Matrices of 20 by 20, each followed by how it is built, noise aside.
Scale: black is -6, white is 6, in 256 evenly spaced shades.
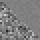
lower triangular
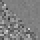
lower triangular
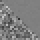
lower triangular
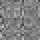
low rank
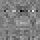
low rank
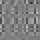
low rank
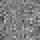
low rank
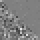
lower triangular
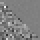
lower triangular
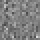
low rank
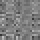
low rank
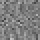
low rank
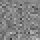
low rank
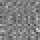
low rank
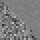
lower triangular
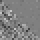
lower triangular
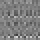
low rank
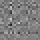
low rank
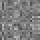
low rank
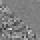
lower triangular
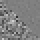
lower triangular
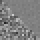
lower triangular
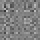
low rank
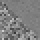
lower triangular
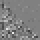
lower triangular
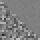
lower triangular
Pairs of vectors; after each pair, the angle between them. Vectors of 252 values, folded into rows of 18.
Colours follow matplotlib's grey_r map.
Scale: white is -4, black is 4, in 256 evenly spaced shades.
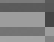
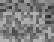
partly aligned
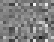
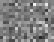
nearly parallel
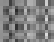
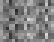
nearly parallel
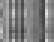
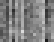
nearly opposite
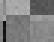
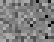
orthogonal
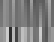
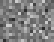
orthogonal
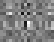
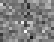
partly aligned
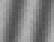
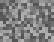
orthogonal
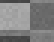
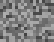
orthogonal
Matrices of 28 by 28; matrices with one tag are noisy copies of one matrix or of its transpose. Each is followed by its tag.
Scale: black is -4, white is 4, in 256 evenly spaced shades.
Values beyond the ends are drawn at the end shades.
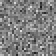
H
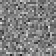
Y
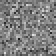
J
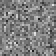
J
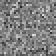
J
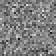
J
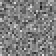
H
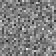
Y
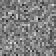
J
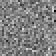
Y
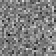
Y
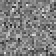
J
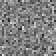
Y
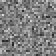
H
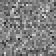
J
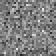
J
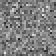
J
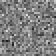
H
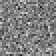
Y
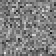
J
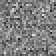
J
